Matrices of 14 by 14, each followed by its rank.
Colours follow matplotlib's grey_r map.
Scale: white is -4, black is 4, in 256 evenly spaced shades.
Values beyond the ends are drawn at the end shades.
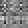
three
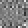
three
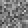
full rank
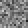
full rank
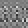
two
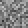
full rank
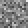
full rank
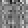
three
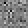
three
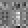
two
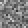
full rank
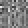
three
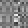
two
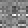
two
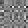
two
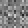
two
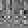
three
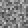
full rank
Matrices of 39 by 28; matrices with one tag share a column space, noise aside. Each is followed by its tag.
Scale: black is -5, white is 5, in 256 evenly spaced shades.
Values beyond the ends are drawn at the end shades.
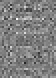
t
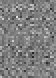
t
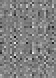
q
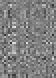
q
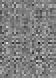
q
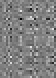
t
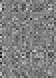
t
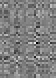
q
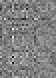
t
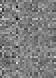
t
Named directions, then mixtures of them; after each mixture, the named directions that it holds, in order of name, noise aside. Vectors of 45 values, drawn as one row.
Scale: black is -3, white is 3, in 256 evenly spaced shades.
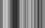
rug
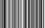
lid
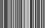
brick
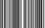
brick, lid, rug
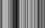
rug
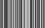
brick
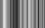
lid, rug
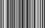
brick, lid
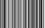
lid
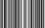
brick, lid, rug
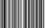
lid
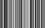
brick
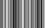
brick, lid, rug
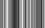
lid, rug
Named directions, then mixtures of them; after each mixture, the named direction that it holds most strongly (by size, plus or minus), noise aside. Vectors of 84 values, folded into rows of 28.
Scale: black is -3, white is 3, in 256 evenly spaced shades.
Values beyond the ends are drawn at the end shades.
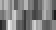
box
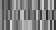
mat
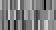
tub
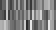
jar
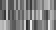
jar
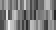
box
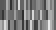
jar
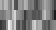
box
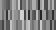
mat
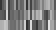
jar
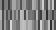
mat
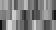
box
